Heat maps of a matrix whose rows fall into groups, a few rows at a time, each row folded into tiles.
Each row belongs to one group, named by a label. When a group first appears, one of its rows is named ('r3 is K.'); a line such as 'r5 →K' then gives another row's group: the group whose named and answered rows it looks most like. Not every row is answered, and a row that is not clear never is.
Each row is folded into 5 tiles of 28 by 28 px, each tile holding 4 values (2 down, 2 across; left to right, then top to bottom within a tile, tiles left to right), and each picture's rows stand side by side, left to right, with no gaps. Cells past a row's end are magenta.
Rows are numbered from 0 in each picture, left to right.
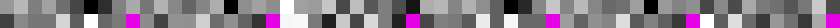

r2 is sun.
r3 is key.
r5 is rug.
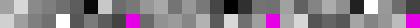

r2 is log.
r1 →key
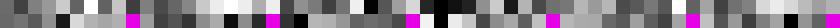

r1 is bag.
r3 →rug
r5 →bag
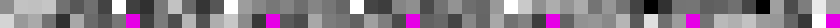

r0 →rug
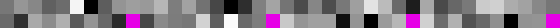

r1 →key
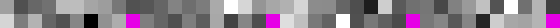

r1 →bag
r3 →log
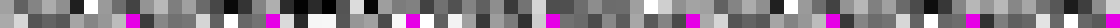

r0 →log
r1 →key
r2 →rug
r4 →bag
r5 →log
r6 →key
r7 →key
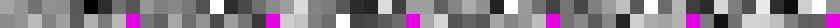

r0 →key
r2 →sun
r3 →log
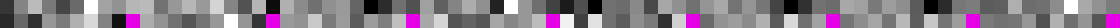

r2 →key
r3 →log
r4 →rug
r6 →key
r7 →bag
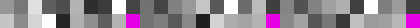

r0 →rug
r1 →log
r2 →log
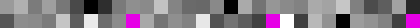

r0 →key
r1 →sun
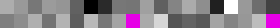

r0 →key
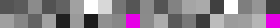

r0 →bag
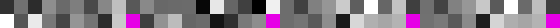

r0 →rug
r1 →sun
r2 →log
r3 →log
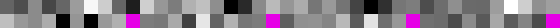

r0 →bag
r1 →key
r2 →key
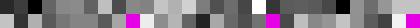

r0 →rug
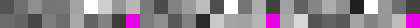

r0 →bag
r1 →log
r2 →log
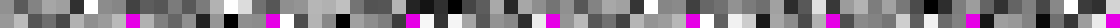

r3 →rug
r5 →rug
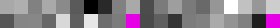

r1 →bag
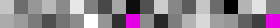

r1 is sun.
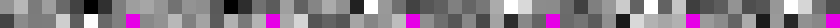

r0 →key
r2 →log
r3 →bag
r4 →log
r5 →bag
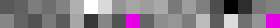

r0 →bag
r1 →key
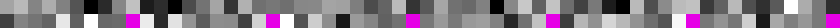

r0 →key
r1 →rug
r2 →rug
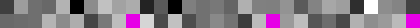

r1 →rug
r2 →log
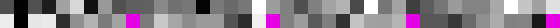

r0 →rug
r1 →rug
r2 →log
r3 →bag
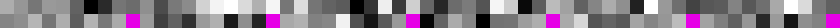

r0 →key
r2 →sun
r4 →log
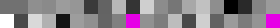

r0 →rug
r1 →key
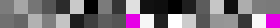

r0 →sun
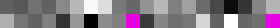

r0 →bag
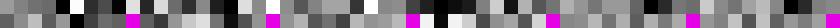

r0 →sun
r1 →sun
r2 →log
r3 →rug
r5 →key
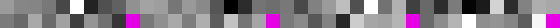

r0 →sun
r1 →key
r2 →log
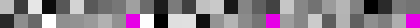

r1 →rug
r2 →key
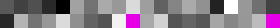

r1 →log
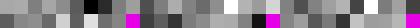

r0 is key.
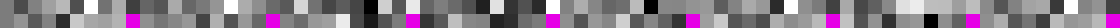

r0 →log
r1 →bag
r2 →sun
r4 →sun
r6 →bag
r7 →log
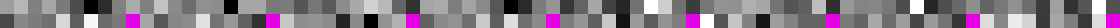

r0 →key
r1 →sun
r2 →bag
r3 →key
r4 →bag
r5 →rug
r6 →sun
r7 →rug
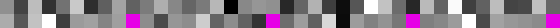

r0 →rug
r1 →sun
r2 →bag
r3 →rug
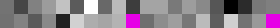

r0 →log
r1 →key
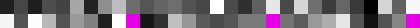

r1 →sun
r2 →sun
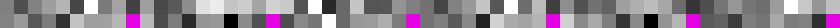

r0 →log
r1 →bag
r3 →log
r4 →bag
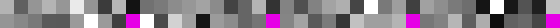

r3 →sun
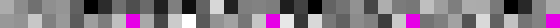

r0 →key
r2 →rug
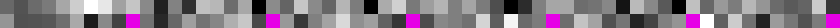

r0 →bag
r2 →sun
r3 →key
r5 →rug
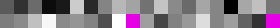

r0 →rug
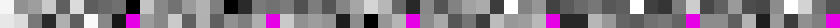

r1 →key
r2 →bag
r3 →log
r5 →bag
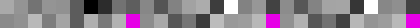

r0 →key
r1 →log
